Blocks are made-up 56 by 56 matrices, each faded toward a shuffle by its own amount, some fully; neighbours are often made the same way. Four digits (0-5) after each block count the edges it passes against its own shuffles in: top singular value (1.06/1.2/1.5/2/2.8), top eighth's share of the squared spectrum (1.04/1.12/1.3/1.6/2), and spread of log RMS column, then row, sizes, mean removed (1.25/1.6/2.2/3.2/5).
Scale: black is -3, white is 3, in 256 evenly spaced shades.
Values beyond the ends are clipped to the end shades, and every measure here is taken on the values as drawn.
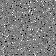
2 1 0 0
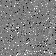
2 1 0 0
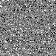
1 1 0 2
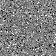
0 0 0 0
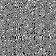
3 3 1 1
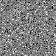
3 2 0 0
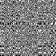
4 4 2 3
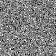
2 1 0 0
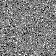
0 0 0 0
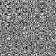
4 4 2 2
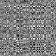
4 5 3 3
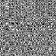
4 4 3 3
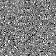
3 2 0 1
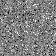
0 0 0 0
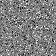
0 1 0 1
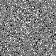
2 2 0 0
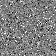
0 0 0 0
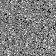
2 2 0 0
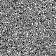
0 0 0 0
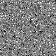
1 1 1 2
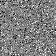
0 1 0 0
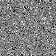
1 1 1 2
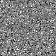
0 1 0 1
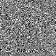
1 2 2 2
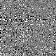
2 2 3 3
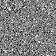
0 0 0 1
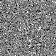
0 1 0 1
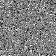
0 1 0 1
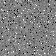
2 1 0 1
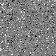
3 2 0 1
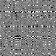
4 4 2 3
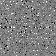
2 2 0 1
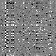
4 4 3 2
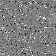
2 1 0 0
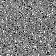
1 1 0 0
